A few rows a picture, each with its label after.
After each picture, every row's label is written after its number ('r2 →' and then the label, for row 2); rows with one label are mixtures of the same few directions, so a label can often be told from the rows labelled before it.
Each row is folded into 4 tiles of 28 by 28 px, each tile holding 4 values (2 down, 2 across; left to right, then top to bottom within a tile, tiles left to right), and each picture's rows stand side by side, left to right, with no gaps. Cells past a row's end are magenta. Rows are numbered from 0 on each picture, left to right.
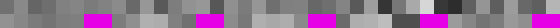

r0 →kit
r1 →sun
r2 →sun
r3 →sun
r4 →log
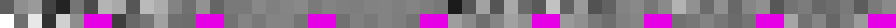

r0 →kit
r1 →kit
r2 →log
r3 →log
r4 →log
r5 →kit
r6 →log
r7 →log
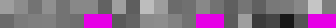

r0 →log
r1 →kit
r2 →sun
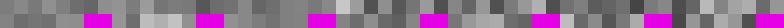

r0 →sun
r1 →sun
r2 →kit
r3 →log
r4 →sun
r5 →log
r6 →log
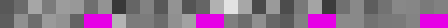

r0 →log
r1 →log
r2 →log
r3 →kit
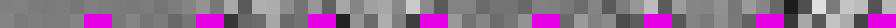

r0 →log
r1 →sun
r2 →kit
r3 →log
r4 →log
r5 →sun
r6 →log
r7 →log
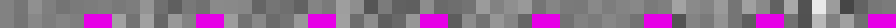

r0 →kit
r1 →kit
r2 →log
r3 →log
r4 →log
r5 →log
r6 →log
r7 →kit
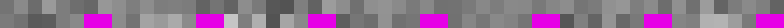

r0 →sun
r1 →sun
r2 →kit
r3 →kit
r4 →log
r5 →kit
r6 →sun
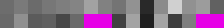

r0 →sun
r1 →kit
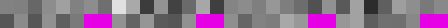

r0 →kit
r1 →log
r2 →sun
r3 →kit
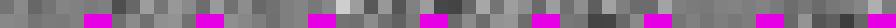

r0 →kit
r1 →log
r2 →kit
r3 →log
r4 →log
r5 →sun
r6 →kit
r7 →sun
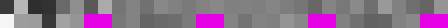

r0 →kit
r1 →sun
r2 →sun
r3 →sun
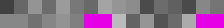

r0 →log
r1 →log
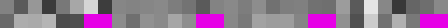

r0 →sun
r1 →sun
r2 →sun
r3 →kit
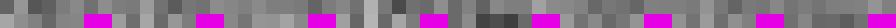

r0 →kit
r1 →kit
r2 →sun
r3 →kit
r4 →sun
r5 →log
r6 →kit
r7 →sun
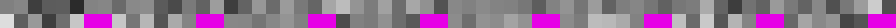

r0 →log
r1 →kit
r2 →log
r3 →log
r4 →sun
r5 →sun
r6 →kit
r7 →sun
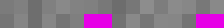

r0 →kit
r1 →log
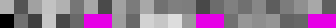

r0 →kit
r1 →sun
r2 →sun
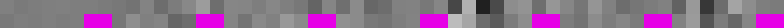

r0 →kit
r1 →sun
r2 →sun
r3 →kit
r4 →kit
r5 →kit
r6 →kit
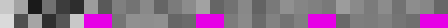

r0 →log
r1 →sun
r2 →kit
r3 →log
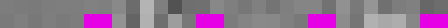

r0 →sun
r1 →kit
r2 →sun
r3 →sun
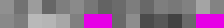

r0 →sun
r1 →sun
